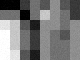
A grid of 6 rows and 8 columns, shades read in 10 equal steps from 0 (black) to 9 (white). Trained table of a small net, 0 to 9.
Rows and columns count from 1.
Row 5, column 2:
7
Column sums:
39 33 16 14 30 27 22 24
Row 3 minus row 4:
-1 0 -1 -1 0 1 1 0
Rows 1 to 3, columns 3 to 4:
2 4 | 0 4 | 3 1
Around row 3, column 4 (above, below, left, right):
4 2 3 5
